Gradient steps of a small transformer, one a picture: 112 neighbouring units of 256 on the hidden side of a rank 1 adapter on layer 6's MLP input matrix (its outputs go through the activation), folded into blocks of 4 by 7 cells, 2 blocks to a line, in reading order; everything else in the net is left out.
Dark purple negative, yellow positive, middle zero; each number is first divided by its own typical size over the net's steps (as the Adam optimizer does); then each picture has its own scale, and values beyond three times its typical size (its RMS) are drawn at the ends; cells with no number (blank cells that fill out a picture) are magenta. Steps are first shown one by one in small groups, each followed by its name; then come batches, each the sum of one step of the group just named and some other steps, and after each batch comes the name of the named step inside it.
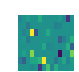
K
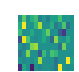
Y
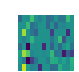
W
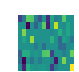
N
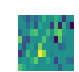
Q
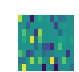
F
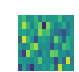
Y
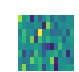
F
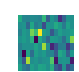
N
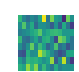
Q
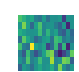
Y
